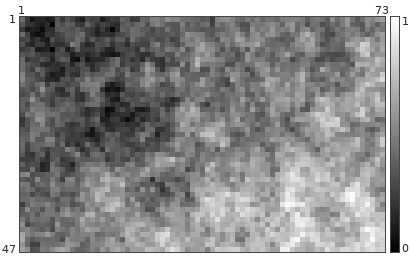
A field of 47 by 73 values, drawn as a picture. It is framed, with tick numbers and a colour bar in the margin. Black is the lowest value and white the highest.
Average level on the scale: 50%. Stripes: none. Ninth with the highest average: bottom right. Slope: up to the bottom right. Grain: blotchy. Odd rows or columns: none. Ninth with the lowest average: top left. Mirror symmetry: none.
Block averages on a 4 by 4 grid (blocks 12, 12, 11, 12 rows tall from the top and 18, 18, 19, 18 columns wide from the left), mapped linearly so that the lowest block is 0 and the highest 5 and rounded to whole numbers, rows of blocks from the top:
0 1 2 2 | 1 1 2 3 | 1 2 3 4 | 2 3 5 5
